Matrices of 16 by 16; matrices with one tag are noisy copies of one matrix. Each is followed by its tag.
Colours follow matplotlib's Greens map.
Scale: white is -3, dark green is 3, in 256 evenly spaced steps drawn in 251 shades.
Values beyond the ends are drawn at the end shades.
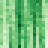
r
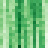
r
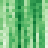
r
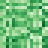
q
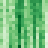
r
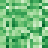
q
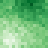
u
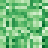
q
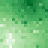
u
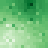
u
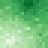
u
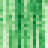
r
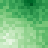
u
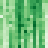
r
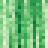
r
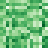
q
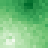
u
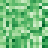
q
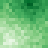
u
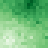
u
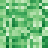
q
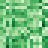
q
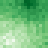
u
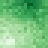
u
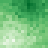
u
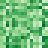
q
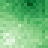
u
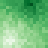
u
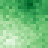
u
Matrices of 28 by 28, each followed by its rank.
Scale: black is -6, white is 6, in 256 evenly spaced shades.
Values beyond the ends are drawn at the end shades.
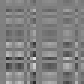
one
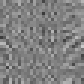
five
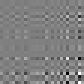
one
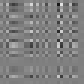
one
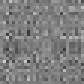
five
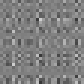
two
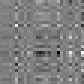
two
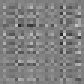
two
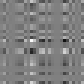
one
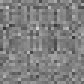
five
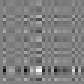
one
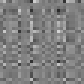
two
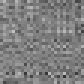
five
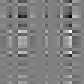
one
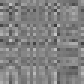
two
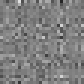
five
